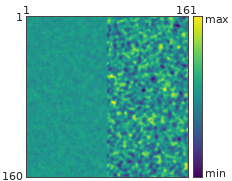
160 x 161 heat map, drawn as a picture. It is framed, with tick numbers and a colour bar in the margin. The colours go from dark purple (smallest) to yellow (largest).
The halves do not mirror each other. No regular stripes run through it. The texture is blotchy. There is no overall slope. A few values lie far out on both sides of the bulk. The left part is calmer, up to a seam about 50% of the way across.
